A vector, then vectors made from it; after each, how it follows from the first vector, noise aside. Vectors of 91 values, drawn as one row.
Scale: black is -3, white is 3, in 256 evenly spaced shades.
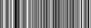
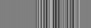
partly zeroed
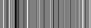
partly zeroed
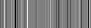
partly zeroed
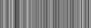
shrunk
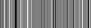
partly zeroed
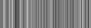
shrunk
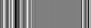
partly zeroed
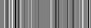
partly zeroed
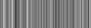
shrunk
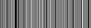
partly zeroed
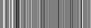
partly zeroed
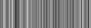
shrunk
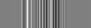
partly zeroed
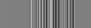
partly zeroed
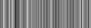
shrunk
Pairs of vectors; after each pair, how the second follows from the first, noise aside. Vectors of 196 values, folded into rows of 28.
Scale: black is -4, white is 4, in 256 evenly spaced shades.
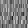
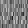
copied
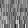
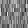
wrapped around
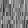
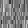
negated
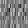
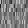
wrapped around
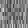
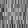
negated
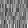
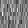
wrapped around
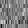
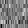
copied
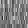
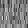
negated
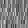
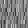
negated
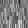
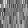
wrapped around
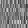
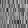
negated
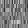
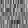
negated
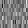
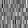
copied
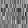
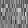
negated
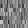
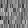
copied
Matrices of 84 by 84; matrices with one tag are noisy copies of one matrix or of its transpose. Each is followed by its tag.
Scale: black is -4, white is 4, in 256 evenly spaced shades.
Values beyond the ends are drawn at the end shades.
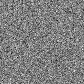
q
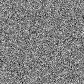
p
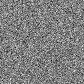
q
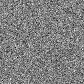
q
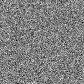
p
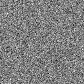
q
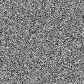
p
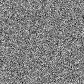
p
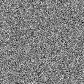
p
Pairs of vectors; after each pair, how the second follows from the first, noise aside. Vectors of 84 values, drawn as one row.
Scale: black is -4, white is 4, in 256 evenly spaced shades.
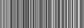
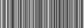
shuffled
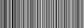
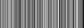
shuffled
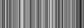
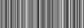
shuffled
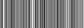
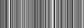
shuffled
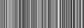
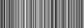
shuffled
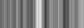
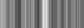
reversed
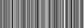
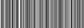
reversed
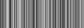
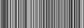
shuffled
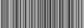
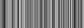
shuffled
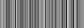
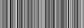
reversed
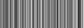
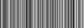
shuffled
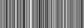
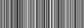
shuffled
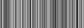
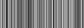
reversed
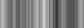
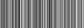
shuffled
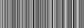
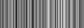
shuffled
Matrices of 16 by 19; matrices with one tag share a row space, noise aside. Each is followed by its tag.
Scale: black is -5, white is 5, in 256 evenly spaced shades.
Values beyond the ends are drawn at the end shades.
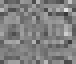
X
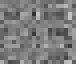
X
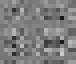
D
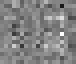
D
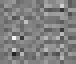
D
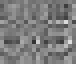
X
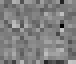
D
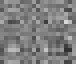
X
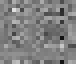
D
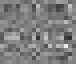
X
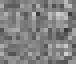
X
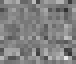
X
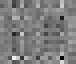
D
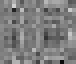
D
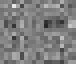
D
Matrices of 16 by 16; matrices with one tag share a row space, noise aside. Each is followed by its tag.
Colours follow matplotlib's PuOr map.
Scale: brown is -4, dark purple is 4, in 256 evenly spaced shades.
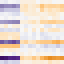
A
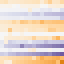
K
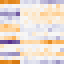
A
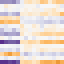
A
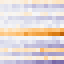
K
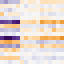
A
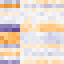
A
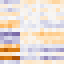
A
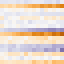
K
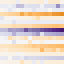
K
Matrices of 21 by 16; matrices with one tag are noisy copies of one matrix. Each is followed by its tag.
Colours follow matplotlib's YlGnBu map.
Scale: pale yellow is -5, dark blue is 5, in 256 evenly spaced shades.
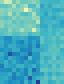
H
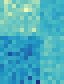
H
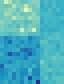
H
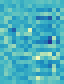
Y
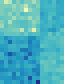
H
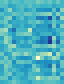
Y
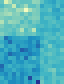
H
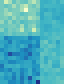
H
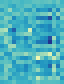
Y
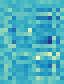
Y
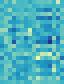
Y
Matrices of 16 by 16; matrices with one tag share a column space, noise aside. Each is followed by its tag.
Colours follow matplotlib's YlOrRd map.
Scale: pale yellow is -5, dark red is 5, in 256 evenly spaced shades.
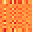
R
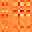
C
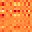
C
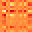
C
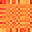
R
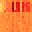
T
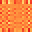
R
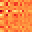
C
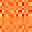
C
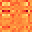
C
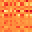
C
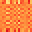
R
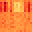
T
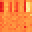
T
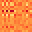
C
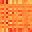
R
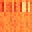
T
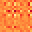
C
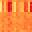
T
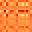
C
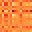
C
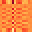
R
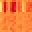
T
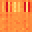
T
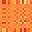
R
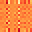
R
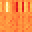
T
